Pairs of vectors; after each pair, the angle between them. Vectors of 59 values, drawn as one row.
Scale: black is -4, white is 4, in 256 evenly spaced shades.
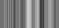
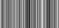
partly opposed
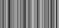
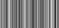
nearly opposite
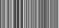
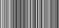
orthogonal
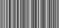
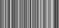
orthogonal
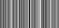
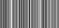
nearly parallel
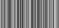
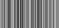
nearly parallel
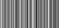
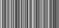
nearly parallel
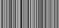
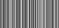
nearly opposite
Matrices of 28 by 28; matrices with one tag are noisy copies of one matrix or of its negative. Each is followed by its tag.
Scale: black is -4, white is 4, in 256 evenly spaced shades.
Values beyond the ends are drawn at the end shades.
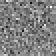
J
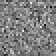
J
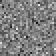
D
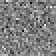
J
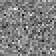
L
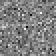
L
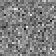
L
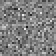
L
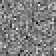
D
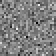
D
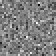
D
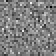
J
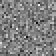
D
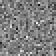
D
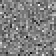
D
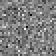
L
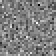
D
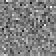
J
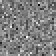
D
